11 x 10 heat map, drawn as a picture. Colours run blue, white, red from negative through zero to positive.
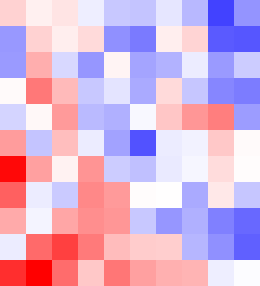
The ninth with the highest average is the bottom left. On average the colour sits 50% of the way up the scale. The top right is the ninth with the lowest average. Values rise toward the bottom left. Neither half mirrors the other.
